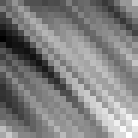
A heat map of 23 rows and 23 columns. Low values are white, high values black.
Grain: diagonal, down to the right. Ninth with the lowest average: bottom right. Lone odd cells: none. Slope: up to the top left. Histogram: bell-shaped. Mirror symmetry: none.
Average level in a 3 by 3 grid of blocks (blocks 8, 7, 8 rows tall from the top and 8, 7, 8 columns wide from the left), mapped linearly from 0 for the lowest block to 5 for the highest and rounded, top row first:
434 | 522 | 420
